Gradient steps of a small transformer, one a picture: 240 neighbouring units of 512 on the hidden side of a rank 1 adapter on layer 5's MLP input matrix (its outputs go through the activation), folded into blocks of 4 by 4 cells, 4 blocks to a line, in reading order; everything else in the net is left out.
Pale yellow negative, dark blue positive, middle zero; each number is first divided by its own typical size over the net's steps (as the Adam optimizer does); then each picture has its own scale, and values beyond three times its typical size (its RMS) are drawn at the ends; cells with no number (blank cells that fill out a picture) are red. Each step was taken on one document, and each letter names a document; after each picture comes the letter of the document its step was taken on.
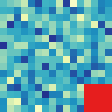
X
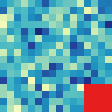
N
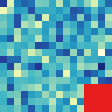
X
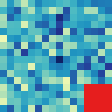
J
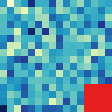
X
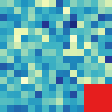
N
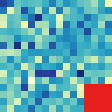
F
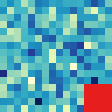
N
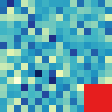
F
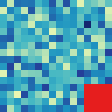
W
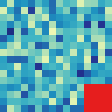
X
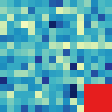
N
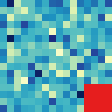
F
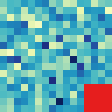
X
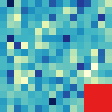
F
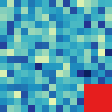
W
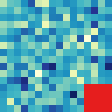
N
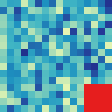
J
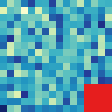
X
